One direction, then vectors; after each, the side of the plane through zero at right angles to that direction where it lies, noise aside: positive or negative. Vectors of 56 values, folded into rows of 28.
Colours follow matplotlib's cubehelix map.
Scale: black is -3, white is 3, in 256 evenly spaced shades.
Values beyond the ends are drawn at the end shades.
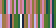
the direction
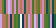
positive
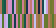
positive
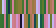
negative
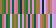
negative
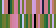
negative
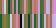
negative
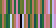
negative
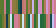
negative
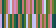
positive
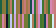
negative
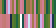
positive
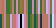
negative
